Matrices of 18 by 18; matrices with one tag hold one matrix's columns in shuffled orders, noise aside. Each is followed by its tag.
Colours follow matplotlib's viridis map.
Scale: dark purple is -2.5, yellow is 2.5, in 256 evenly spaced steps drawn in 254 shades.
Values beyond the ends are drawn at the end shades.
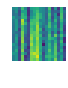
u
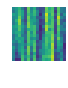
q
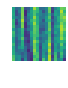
q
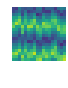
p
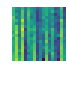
u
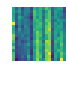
u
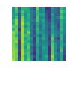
u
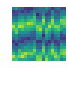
p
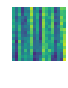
q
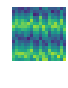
p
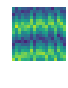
p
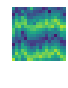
p
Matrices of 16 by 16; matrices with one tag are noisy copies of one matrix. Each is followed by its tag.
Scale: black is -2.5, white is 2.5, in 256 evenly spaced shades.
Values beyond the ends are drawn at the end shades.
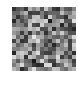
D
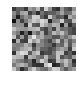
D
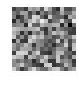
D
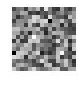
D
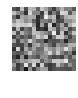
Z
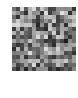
Z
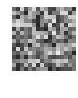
Z
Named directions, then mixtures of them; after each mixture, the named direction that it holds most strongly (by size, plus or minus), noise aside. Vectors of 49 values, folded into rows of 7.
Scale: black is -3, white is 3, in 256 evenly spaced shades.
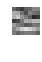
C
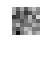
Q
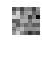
Q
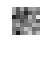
Q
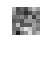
Q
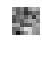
Q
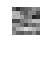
C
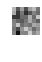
Q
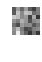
Q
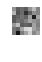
Q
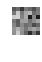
Q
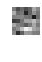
C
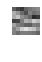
C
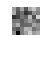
Q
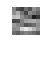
C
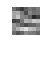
C
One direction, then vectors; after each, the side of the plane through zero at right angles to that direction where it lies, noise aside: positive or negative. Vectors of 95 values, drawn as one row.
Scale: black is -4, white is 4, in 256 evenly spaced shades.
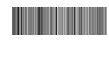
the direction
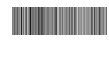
positive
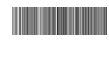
negative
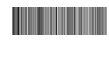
positive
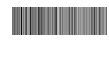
positive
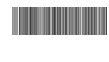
negative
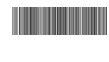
negative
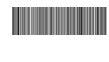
positive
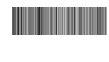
positive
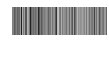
positive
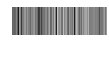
positive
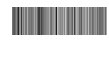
positive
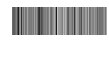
positive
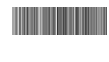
negative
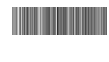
negative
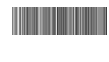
negative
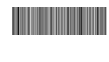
positive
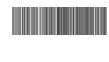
negative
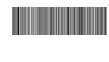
positive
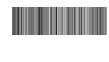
positive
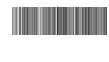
negative
